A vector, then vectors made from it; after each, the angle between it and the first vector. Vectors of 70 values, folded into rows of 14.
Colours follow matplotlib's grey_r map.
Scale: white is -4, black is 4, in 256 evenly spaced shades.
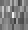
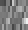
orthogonal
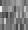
orthogonal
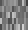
partly aligned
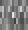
nearly parallel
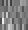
orthogonal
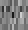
nearly opposite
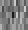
partly opposed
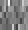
orthogonal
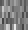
partly aligned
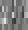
partly aligned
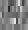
partly opposed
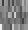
orthogonal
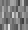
partly aligned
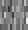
partly opposed
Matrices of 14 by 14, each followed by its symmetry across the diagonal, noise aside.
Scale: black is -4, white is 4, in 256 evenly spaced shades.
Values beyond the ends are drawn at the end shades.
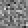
antisymmetric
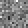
neither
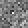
symmetric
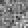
symmetric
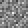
symmetric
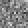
neither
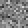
neither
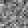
antisymmetric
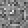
symmetric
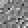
symmetric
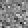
neither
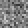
antisymmetric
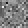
antisymmetric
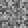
antisymmetric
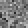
neither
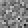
symmetric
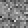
neither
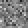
antisymmetric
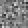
antisymmetric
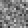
antisymmetric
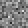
antisymmetric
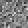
symmetric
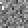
neither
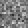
neither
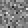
antisymmetric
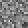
symmetric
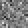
neither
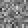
neither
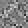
symmetric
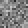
symmetric
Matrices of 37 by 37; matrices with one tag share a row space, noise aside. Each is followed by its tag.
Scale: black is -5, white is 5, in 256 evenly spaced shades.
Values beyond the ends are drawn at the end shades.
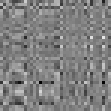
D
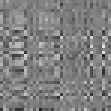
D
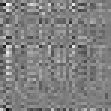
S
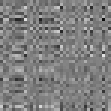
D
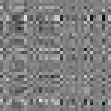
D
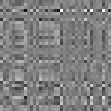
D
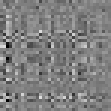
S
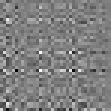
S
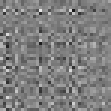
S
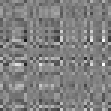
D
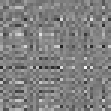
D
